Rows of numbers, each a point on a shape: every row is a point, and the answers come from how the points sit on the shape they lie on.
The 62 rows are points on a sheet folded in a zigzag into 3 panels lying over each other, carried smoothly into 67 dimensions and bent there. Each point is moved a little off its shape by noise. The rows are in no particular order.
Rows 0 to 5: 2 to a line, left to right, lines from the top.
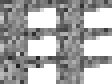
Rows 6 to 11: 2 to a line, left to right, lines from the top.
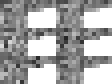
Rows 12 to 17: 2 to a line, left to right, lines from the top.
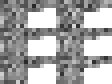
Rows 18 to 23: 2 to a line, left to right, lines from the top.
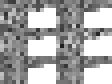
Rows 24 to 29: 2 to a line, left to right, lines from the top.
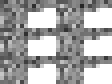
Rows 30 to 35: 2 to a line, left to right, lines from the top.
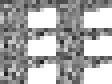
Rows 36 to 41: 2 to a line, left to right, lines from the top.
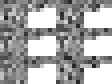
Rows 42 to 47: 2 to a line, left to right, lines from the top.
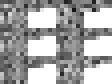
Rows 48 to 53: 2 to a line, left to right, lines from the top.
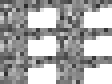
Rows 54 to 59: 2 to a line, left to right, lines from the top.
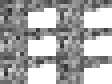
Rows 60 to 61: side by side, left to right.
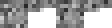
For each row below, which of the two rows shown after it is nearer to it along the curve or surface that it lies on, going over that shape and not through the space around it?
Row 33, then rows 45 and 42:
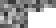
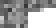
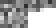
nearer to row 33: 42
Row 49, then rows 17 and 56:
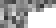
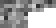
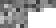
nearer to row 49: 56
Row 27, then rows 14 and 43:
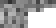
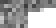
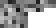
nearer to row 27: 43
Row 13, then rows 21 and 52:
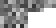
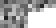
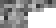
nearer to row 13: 52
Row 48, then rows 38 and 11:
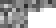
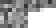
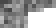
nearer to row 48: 38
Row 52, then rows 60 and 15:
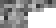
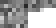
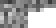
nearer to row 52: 60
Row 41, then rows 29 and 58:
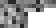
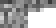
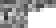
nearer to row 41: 29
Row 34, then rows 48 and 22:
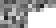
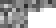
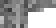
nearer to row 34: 48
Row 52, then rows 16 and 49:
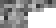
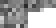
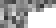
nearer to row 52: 16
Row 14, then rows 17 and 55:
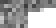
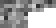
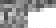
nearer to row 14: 55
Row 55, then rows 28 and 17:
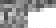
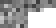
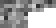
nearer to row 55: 28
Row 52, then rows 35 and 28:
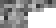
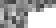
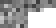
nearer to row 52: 28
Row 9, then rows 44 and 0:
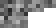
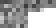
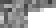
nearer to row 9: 0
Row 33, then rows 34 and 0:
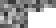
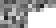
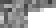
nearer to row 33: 34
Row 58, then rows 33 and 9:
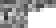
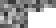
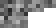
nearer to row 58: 33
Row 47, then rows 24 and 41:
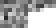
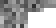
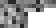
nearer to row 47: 41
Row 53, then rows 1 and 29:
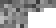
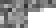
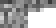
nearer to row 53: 29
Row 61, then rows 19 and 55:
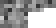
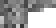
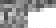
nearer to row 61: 19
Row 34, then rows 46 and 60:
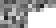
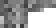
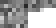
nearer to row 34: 60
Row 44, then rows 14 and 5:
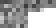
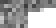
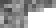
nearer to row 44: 14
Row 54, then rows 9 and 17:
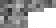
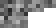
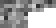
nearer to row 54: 9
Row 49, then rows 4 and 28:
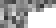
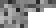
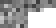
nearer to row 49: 4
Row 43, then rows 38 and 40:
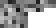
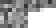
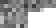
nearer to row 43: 40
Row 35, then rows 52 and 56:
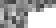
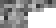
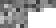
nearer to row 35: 56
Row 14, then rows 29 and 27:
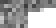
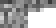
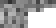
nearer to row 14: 29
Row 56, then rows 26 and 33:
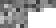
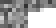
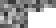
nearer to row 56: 26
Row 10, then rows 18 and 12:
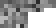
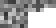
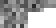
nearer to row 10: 12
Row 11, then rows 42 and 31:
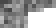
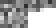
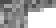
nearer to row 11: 31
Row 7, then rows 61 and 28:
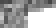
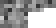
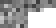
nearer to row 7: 28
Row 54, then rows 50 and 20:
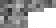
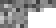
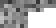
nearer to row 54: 50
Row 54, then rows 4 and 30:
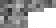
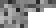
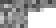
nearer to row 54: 30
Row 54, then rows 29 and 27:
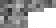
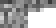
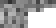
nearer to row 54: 29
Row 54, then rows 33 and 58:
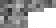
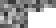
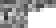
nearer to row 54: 58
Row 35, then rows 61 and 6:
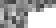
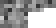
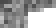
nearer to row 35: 6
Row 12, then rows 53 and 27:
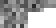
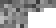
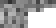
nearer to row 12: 53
